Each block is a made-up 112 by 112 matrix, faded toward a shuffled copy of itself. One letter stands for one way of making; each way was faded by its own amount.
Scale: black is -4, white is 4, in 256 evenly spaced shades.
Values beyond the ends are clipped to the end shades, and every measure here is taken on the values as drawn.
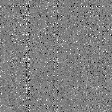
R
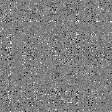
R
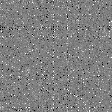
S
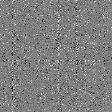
S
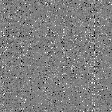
S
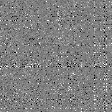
R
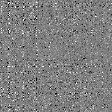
R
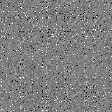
S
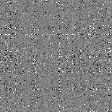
R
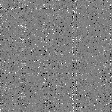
S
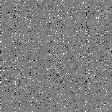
S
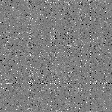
S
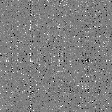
S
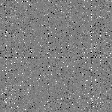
S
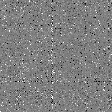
S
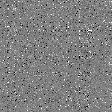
S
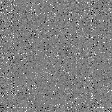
S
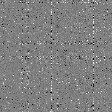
R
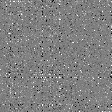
S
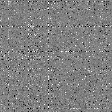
R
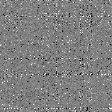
R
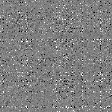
R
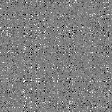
R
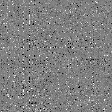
S
